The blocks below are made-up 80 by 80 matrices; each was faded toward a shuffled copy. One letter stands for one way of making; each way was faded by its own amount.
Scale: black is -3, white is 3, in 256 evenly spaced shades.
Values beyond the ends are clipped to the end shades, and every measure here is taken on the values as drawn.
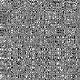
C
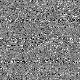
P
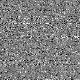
P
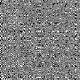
C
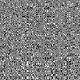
C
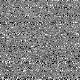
P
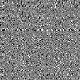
C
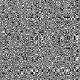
C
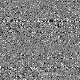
P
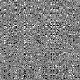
C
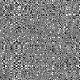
C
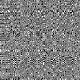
C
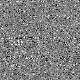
P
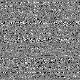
P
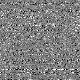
P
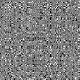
C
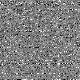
P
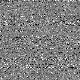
P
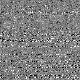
P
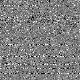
P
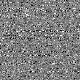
P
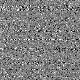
P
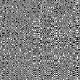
C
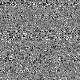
P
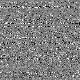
P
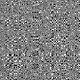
C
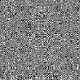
C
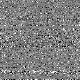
P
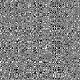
C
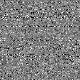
P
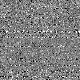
P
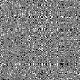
C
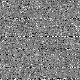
P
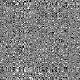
C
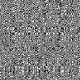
C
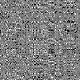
C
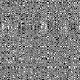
C
